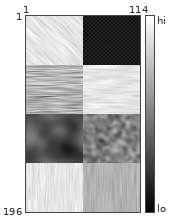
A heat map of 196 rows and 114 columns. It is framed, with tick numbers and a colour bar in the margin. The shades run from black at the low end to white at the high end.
It is made of 4 by 2 panels. Panel 1,1: very high, slanting down to the right, faint in contrast. Panel 1,2: very low, checkered, faint in contrast. Panel 2,1: high, streaked across. Panel 2,2: very high, streaked across, faint in contrast. Panel 3,1: low, smooth. Panel 3,2: middling, blotchy. Panel 4,1: very high, streaked downward, faint in contrast. Panel 4,2: high, streaked downward, faint in contrast.
